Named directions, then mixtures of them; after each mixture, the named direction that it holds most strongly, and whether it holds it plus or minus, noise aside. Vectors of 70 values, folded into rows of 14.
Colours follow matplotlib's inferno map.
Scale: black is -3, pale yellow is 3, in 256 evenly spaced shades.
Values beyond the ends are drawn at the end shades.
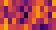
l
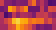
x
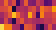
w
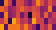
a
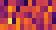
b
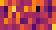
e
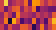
e, plus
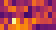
x, plus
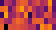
a, plus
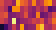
w, minus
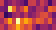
x, plus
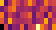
a, minus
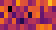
x, minus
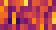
b, minus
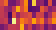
b, minus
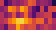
x, plus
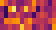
e, plus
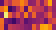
x, minus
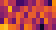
w, plus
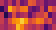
x, plus
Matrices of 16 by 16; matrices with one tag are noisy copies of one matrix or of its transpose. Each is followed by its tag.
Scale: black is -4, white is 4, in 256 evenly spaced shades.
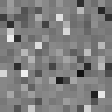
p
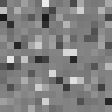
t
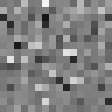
t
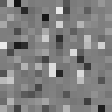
t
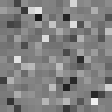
p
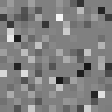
p
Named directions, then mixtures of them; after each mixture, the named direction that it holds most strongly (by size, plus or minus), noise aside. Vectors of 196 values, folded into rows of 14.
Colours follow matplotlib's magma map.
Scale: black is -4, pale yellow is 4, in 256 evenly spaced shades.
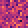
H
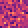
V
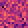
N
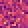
V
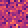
H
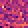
N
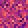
N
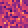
V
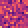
V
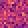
N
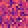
H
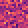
V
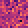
H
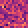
N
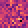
H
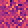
H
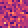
V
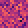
N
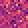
H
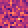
V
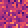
V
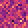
N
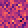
N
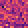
N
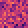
N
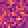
V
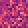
H
